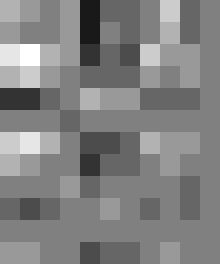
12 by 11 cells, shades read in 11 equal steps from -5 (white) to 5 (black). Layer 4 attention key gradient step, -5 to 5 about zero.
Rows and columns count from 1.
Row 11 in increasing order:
0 0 0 0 0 0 0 0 0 0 0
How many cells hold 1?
25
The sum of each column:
-11 -10 -3 -3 18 5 7 -4 -8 2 0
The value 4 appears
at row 1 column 5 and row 2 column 5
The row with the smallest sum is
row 3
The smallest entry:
-5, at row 3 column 2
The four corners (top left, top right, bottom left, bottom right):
-2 0 -1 0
